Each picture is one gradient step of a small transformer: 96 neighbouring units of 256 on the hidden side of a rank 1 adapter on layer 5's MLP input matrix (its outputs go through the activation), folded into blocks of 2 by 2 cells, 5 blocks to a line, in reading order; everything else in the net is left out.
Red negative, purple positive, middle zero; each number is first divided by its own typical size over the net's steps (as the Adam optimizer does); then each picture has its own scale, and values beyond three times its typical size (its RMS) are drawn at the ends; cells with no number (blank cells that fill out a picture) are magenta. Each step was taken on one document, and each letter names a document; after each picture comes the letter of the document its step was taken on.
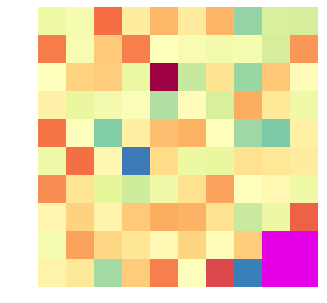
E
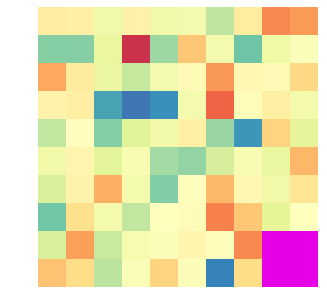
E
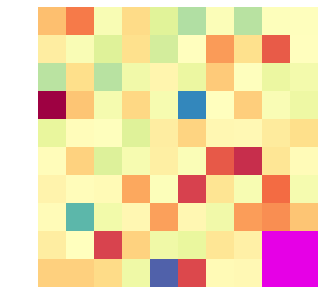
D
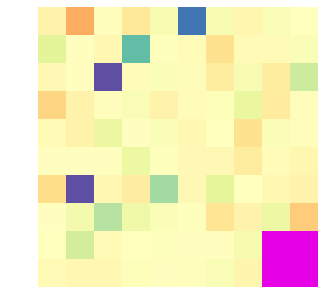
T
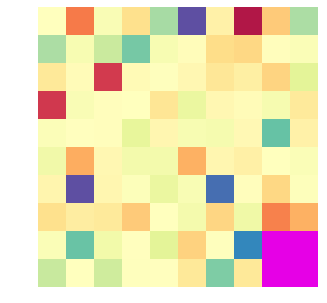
T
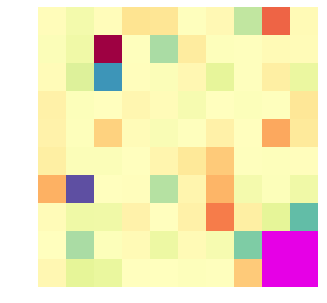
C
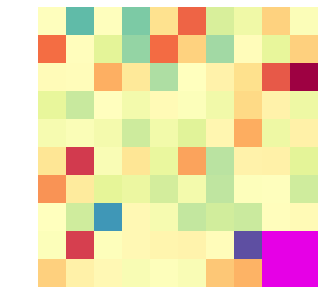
T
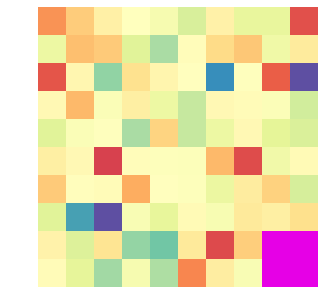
D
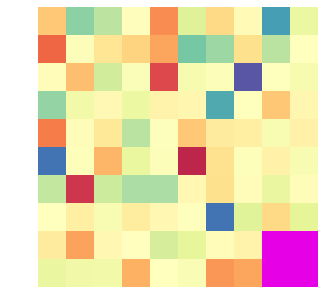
E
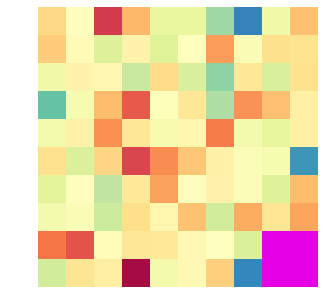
E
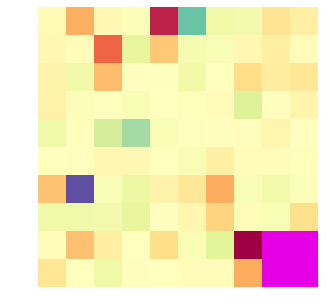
C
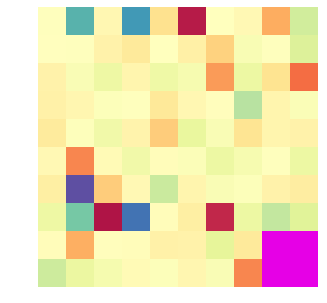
T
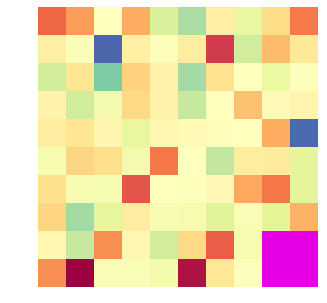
D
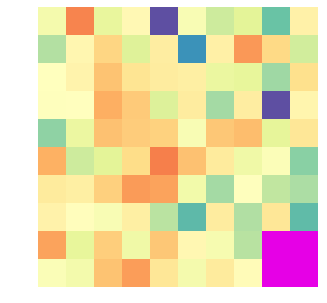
E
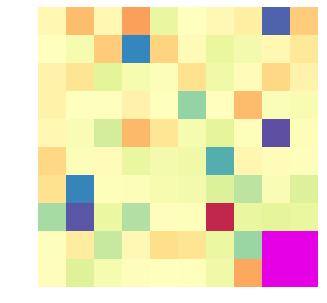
C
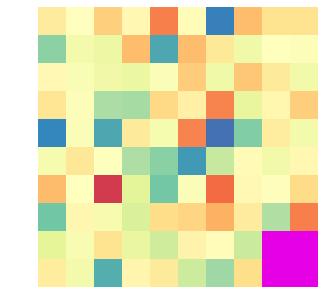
E
